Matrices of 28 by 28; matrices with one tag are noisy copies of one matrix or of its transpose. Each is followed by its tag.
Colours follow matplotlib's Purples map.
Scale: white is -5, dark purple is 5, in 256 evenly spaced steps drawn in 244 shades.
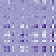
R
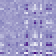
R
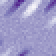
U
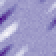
U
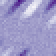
U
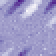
U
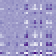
R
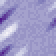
U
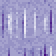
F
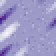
U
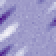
U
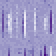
F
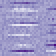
F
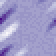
U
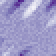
U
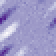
U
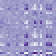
R
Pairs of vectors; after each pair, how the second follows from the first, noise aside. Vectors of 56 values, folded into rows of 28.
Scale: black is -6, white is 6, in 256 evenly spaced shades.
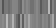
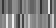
scaled up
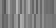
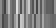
scaled up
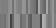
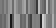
scaled up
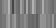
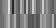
scaled up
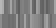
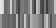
scaled up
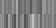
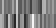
scaled up
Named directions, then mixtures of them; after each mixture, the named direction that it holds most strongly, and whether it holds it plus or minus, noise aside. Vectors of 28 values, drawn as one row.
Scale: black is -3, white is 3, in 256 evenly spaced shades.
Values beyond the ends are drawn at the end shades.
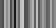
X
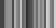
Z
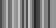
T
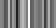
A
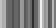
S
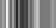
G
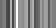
G, minus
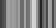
S, minus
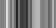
G, plus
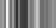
G, plus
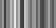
X, minus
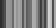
S, minus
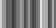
S, plus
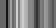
G, minus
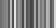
Z, plus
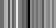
A, minus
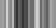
G, plus
